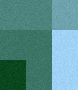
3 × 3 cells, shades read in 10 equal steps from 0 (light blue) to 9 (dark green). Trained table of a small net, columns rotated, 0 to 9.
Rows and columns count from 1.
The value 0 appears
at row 2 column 3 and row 3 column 3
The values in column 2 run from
5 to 6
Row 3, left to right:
9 6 0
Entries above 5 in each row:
0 2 2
